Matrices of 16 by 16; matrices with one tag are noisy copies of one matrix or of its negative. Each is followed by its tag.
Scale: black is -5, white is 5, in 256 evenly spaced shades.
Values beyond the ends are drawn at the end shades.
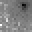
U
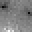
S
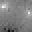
S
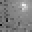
U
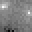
S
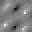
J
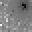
U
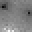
S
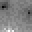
S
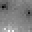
S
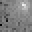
U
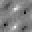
J
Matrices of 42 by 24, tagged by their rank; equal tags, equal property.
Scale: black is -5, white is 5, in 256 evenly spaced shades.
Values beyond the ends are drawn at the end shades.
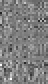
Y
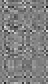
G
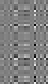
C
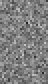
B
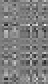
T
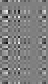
C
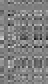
T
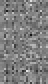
Y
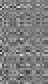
G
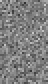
B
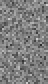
B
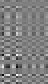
C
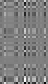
C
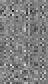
Y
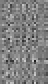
G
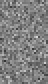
B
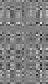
T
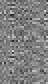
Y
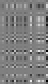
C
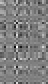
T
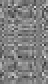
G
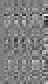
G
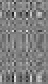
T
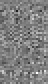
Y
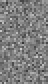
B
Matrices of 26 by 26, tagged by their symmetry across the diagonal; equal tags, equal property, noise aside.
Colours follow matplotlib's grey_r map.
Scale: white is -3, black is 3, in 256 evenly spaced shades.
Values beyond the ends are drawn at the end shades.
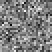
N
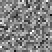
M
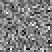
N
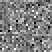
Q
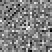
M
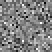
M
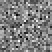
N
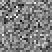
M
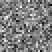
Q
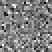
N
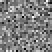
Q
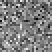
N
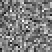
Q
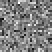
N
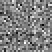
N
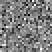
Q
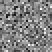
M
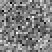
M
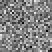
M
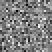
Q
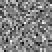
N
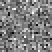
N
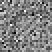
M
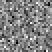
Q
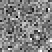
M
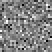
Q
